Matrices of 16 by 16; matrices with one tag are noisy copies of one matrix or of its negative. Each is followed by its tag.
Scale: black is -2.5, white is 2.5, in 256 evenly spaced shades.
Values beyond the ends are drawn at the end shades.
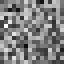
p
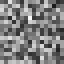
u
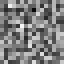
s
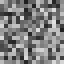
p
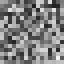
p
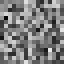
p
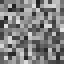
p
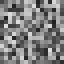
p
